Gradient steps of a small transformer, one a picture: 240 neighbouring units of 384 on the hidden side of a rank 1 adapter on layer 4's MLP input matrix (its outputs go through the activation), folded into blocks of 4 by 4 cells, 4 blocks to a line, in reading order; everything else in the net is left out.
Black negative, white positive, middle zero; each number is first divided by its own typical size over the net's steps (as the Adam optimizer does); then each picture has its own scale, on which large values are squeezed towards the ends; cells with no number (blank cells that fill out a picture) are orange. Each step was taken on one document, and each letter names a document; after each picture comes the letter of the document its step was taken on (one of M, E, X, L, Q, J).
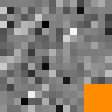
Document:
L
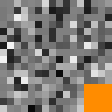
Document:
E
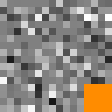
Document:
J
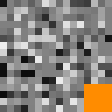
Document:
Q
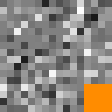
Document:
J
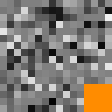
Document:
E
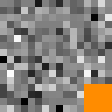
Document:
L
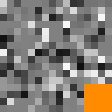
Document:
Q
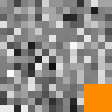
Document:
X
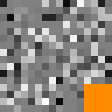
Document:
Q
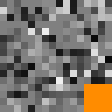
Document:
Q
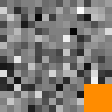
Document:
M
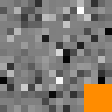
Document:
J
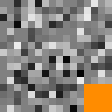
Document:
X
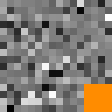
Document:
L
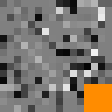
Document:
Q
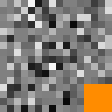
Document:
X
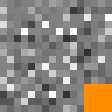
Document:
L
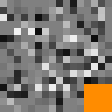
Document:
Q
